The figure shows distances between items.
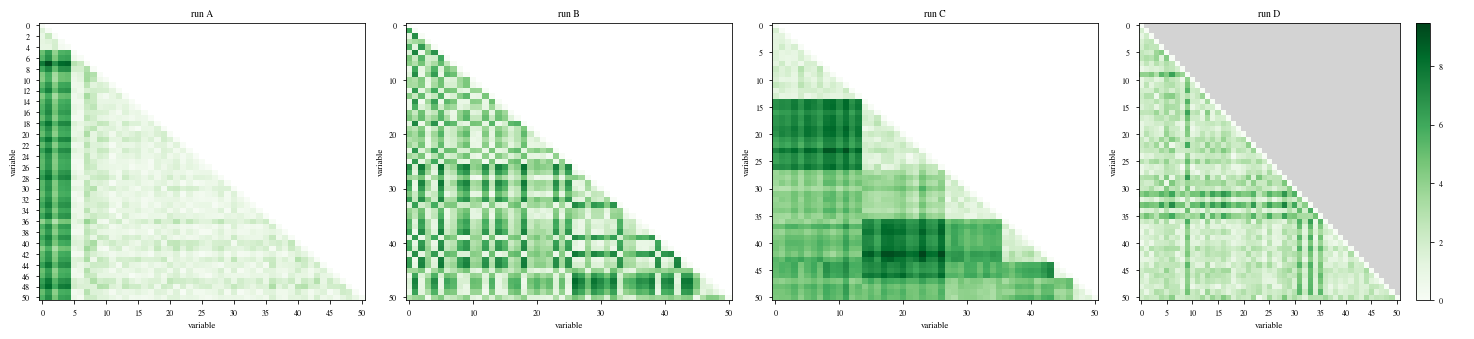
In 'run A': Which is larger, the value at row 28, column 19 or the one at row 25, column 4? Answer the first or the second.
the second
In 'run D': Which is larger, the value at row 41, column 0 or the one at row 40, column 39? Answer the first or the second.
the first
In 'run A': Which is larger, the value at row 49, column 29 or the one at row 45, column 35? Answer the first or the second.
the second
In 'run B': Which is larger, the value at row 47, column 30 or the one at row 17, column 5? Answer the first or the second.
the first
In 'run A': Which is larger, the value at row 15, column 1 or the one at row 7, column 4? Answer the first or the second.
the second
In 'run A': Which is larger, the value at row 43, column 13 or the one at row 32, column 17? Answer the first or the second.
the first
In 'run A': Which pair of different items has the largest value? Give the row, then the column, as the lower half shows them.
7, 1
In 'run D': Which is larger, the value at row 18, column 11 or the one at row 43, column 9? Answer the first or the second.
the second
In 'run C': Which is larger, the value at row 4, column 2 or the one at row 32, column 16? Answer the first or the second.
the second
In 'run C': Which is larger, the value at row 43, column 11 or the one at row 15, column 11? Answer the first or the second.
the second
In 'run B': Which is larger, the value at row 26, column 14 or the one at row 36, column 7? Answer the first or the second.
the first
